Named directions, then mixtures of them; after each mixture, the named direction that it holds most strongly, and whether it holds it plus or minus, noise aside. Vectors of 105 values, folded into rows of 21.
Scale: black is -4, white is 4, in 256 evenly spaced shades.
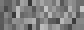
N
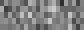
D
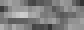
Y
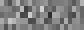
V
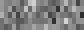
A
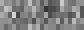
N, minus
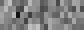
N, minus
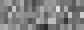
A, minus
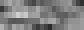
Y, plus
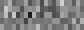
D, minus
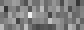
D, plus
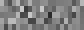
V, plus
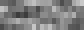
Y, minus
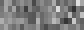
A, minus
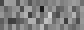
V, minus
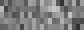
D, plus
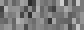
D, minus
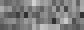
A, plus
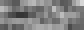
Y, minus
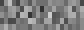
V, minus
